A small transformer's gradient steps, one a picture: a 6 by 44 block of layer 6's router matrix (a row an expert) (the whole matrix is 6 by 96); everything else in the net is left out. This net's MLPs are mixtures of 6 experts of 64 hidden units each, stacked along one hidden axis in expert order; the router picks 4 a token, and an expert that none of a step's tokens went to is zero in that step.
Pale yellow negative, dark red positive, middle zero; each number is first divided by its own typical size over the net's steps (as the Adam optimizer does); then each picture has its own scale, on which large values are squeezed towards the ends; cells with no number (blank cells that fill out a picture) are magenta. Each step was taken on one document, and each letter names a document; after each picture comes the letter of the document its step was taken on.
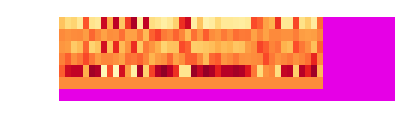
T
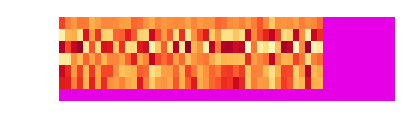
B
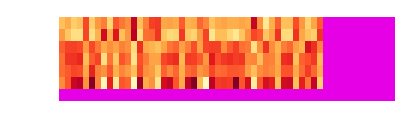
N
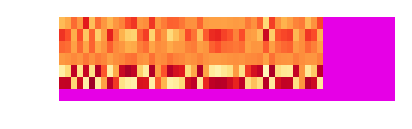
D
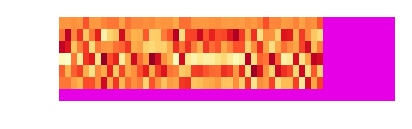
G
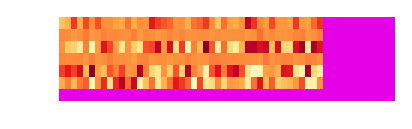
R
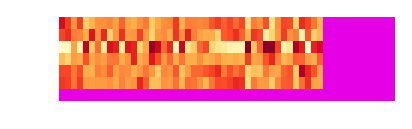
B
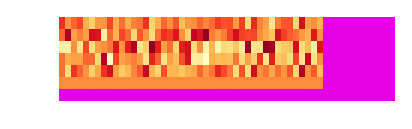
G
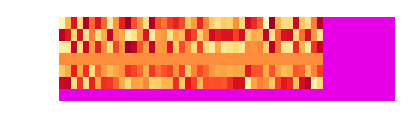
D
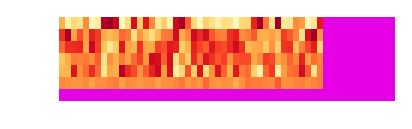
T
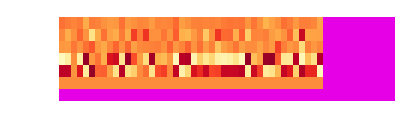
G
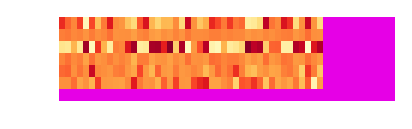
R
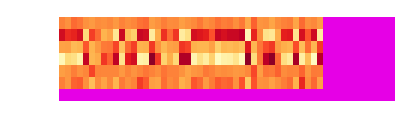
G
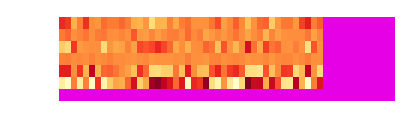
R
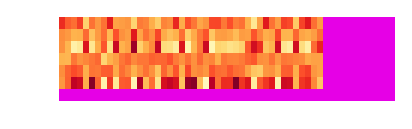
N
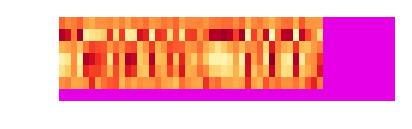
D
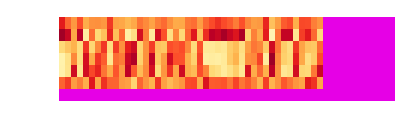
D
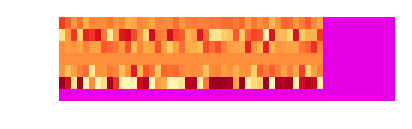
D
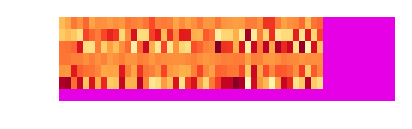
B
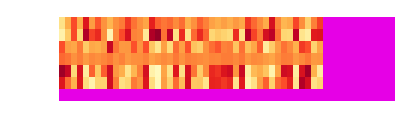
B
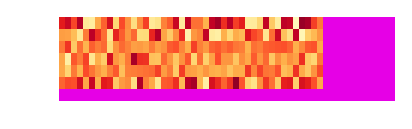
N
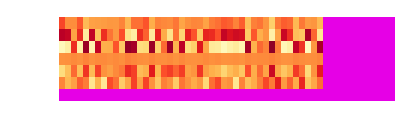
D
